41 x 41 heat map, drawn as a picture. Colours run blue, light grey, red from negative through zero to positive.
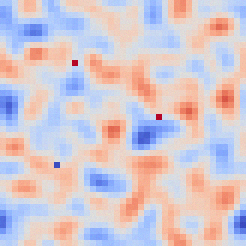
The halves do not mirror each other. Three lone cells stand out: two far higher and one far lower than their neighbours. The field is mottled with small blotches. On average the colour sits 50% of the way up the scale.
